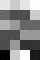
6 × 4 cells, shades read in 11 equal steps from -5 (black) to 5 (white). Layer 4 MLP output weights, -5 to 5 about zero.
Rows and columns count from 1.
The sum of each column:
-4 4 4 1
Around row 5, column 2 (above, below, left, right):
-2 3 -2 -3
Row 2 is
-1 -2 -2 3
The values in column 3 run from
-3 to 5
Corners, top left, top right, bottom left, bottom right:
4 5 -5 -4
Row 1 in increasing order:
3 4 4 5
